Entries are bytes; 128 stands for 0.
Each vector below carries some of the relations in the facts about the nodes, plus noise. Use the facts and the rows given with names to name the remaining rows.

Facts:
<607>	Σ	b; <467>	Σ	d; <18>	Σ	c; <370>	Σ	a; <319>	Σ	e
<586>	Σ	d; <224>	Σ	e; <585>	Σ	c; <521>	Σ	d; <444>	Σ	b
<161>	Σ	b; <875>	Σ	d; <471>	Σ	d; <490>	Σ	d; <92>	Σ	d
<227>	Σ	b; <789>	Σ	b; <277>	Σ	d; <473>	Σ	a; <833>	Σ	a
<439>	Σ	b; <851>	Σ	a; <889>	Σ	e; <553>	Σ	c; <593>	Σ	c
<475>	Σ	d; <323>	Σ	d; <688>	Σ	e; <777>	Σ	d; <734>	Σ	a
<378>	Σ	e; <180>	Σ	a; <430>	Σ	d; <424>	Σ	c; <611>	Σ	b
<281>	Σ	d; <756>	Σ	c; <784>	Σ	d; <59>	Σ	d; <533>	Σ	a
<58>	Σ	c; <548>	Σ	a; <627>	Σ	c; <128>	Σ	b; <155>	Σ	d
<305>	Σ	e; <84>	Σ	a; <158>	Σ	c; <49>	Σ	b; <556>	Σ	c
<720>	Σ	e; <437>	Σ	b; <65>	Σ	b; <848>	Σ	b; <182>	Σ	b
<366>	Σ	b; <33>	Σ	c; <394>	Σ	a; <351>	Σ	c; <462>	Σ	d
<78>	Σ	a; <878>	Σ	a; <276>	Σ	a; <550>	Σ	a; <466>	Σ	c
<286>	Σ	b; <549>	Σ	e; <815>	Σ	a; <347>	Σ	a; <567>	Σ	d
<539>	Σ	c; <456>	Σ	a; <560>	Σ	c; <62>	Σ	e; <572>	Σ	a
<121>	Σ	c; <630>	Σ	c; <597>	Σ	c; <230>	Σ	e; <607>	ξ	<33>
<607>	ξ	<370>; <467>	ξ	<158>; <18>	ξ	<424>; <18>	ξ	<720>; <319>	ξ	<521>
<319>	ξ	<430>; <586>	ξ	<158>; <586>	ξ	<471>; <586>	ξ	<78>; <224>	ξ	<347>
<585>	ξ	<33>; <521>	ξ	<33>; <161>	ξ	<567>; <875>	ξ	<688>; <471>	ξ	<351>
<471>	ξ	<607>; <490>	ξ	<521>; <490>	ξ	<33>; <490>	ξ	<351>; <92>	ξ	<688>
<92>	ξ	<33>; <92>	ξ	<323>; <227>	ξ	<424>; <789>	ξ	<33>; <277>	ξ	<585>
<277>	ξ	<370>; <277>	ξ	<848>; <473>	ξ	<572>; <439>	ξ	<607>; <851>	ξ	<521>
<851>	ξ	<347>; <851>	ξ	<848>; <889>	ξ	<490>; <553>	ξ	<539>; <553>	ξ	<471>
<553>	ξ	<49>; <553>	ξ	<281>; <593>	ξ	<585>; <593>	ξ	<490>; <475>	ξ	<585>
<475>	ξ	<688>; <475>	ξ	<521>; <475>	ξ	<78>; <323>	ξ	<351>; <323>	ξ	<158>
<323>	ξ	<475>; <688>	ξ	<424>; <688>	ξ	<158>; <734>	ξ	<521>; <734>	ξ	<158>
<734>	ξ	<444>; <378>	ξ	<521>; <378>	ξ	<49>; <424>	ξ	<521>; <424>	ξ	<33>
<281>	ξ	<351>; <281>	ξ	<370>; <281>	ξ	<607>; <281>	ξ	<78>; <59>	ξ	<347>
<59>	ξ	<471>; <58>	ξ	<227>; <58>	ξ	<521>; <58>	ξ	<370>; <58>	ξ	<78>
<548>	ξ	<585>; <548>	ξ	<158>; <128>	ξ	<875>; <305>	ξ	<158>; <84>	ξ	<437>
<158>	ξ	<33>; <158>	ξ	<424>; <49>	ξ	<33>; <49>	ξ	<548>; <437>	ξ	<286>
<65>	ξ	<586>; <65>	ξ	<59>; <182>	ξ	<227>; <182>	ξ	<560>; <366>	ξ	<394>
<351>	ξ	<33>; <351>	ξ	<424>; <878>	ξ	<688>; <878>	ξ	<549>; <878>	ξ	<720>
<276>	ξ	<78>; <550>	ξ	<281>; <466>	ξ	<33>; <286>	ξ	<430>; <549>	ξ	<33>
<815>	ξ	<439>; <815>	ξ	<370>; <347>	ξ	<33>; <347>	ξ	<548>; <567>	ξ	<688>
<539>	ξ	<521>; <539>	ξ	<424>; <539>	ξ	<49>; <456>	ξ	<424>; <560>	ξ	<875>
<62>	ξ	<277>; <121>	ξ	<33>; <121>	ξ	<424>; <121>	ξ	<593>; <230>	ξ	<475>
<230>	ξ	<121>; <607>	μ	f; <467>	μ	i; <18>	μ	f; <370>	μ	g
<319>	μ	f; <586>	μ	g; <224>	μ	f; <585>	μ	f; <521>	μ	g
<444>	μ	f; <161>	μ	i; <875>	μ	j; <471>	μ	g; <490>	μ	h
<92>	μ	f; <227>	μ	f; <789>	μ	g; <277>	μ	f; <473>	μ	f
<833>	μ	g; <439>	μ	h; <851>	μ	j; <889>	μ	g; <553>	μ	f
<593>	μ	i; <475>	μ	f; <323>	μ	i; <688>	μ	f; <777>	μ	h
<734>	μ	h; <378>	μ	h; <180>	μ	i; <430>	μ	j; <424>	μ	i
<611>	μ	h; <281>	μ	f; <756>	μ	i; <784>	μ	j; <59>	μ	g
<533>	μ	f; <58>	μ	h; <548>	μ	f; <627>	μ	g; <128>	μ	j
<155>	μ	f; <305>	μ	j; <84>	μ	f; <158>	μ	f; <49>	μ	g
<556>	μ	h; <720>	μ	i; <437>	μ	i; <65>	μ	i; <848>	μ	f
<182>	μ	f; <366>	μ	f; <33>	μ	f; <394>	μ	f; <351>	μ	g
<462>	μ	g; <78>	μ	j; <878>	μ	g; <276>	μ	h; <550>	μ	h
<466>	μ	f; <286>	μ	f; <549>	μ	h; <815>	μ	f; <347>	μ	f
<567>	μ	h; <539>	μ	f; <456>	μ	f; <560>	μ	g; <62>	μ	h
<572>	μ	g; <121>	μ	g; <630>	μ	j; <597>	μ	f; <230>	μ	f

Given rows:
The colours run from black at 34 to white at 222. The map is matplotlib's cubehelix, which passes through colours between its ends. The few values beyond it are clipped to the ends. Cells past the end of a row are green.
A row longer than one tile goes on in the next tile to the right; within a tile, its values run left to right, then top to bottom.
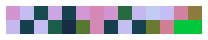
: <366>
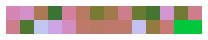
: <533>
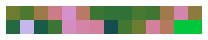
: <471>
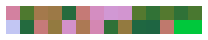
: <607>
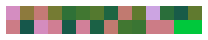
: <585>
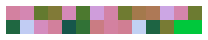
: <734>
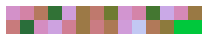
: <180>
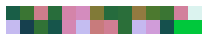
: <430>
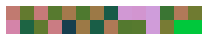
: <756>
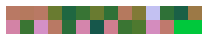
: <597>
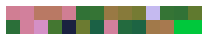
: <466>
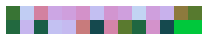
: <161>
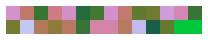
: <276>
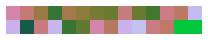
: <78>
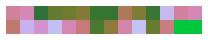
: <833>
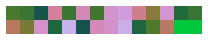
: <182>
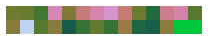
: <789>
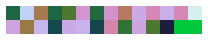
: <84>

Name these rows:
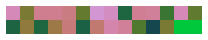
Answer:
<378>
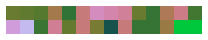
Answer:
<49>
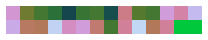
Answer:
<370>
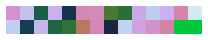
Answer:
<394>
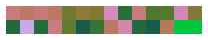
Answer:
<889>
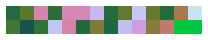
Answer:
<720>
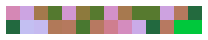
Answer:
<456>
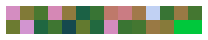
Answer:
<58>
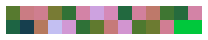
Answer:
<688>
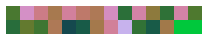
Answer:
<305>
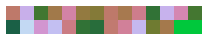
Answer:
<878>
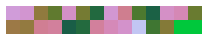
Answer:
<851>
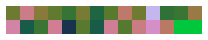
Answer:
<630>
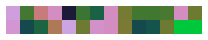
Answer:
<62>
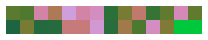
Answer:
<323>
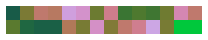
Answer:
<784>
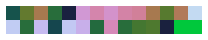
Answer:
<286>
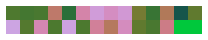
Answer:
<227>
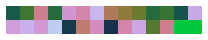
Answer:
<444>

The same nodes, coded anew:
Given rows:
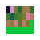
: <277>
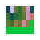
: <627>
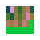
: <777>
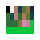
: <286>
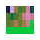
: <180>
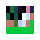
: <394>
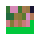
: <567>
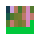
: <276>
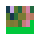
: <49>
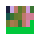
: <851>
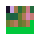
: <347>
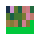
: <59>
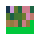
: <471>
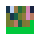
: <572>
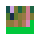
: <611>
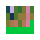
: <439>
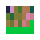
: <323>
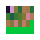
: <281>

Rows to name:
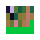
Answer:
<848>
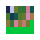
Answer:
<33>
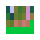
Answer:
<556>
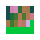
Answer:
<182>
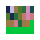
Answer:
<78>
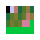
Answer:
<319>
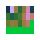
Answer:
<833>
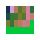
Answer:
<18>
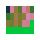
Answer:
<467>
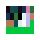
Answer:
<366>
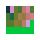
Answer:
<65>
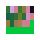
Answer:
<560>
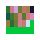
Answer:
<161>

